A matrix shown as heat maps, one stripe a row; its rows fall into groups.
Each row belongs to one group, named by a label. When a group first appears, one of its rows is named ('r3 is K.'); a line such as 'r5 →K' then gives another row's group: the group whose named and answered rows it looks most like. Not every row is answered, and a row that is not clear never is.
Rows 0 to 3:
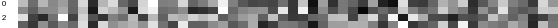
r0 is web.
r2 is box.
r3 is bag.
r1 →web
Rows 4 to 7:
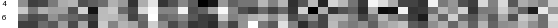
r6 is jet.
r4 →jet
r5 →web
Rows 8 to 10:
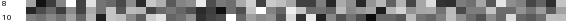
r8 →box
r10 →web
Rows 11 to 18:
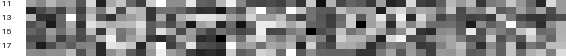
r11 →web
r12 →bag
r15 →bag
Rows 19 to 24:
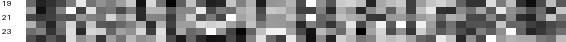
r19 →jet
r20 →box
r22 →box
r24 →bag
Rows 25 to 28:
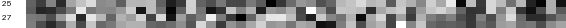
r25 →bag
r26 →jet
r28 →box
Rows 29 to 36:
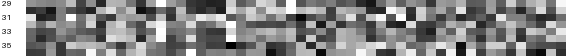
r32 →web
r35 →bag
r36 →bag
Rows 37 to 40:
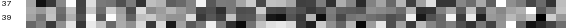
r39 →web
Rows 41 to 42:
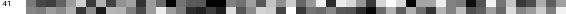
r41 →jet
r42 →web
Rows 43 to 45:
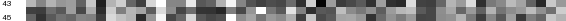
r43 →web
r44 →bag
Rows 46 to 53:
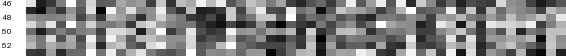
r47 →bag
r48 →web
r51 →web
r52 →web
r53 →bag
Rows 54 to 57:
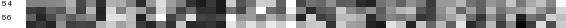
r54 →web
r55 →bag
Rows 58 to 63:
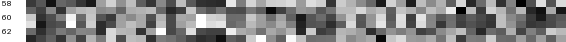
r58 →jet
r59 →bag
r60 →box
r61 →box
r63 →bag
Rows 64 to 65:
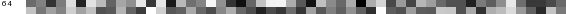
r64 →box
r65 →web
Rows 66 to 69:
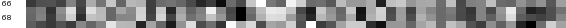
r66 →bag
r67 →box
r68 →box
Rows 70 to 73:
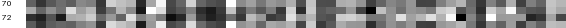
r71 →web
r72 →bag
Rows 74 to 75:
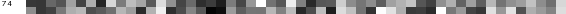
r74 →bag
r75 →jet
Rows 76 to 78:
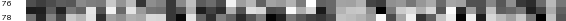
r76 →jet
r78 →bag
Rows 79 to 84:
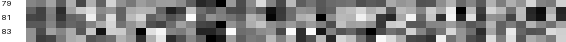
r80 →bag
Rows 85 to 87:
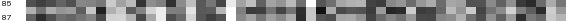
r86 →web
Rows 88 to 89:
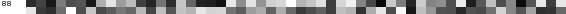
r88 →jet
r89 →box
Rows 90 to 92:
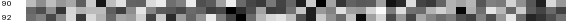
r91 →bag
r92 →box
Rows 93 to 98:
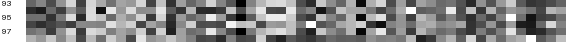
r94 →bag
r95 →box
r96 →jet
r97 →box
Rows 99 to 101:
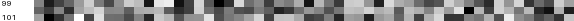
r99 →jet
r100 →bag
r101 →box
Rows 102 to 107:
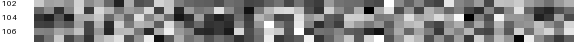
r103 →box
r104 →bag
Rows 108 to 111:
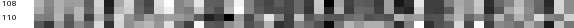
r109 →web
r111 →bag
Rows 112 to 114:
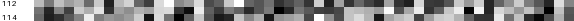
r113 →bag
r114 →jet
